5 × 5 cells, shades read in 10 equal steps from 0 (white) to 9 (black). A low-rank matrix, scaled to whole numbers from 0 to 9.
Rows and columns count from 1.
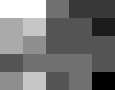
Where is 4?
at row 3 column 2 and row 5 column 1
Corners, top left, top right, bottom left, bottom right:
0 7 4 9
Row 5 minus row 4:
-2 -3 1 0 3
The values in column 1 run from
0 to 6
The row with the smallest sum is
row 1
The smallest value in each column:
0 0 5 5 6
